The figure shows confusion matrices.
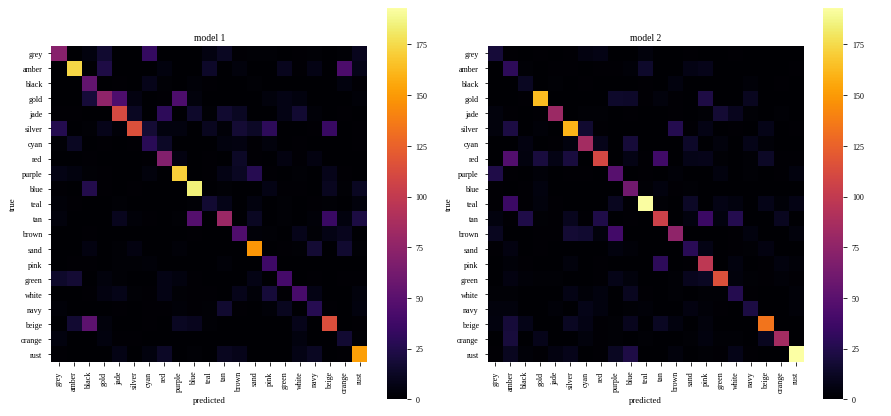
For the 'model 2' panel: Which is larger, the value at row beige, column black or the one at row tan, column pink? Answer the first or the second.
the second
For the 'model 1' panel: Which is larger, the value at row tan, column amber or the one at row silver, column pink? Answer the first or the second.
the second
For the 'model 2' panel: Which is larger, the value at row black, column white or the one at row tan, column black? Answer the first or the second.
the second
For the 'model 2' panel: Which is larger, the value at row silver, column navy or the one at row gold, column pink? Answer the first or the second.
the second
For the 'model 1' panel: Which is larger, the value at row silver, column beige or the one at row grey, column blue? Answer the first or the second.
the first
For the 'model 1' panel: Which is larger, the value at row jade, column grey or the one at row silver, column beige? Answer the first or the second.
the second
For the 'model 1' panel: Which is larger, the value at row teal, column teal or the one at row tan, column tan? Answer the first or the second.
the second
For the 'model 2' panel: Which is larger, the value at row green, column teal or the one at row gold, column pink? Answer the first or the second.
the second
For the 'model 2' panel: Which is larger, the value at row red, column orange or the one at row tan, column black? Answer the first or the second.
the second
